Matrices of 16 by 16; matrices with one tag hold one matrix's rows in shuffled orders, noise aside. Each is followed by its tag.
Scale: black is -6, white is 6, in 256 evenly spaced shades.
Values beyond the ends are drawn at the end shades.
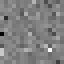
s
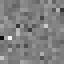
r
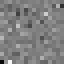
r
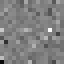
s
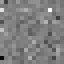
s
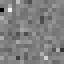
r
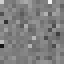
s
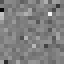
s
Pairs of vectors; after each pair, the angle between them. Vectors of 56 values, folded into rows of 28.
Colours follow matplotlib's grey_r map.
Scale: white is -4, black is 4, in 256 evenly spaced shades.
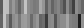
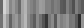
nearly parallel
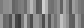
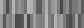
partly aligned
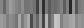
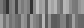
partly opposed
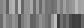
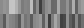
partly aligned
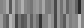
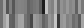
partly opposed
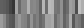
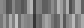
orthogonal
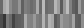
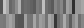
partly aligned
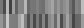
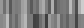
partly aligned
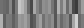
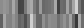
nearly opposite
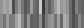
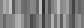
nearly parallel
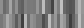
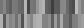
partly aligned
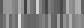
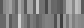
nearly parallel
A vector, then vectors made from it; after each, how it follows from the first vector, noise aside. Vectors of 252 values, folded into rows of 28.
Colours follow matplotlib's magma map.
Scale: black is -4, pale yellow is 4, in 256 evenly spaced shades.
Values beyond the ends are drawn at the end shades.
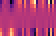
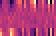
copied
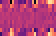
sign-scrambled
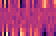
reversed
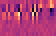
wrapped around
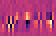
wrapped around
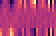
copied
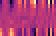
copied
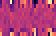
sign-scrambled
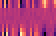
reversed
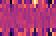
sign-scrambled
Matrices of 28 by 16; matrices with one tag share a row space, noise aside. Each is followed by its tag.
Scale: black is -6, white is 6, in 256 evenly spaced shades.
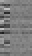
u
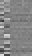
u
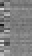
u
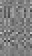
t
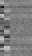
u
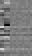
u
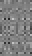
t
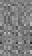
t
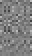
t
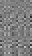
t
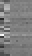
u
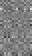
t
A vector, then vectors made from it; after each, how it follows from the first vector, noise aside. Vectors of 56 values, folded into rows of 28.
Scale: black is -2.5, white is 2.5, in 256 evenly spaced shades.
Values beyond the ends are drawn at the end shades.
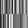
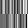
wrapped around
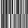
sign-scrambled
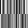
wrapped around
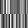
wrapped around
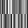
wrapped around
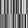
wrapped around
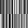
sign-scrambled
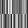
wrapped around
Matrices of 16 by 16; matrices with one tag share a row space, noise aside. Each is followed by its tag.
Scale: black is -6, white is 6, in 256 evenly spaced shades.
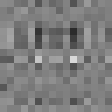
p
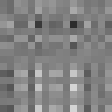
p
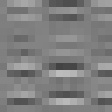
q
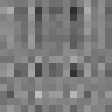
p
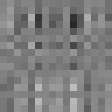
p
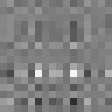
p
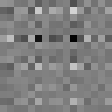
p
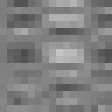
q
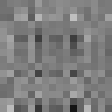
p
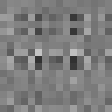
p
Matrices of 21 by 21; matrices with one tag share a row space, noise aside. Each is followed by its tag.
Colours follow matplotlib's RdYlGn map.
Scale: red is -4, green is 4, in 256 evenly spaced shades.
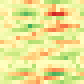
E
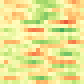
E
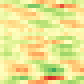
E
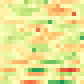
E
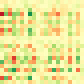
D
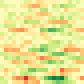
E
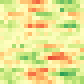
E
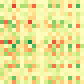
D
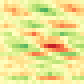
E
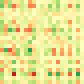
D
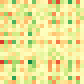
D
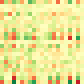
D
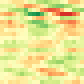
E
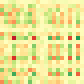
D
